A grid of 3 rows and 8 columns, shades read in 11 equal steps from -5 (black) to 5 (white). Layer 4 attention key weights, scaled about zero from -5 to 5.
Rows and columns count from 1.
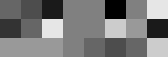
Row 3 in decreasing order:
3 1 1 1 0 -1 -1 -2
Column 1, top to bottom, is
-1 -3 1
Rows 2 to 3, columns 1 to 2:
-3 -1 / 1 1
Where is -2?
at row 1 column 2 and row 3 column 6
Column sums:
-3 -2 1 0 -1 -4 0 3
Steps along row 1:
down down up same down up up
